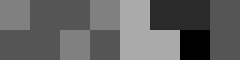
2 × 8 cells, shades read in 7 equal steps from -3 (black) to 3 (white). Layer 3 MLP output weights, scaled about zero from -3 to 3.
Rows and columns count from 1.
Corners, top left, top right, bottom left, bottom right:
0 -1 -1 -1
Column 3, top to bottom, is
-1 0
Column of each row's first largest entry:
5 5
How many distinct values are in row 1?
4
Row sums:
-6 -5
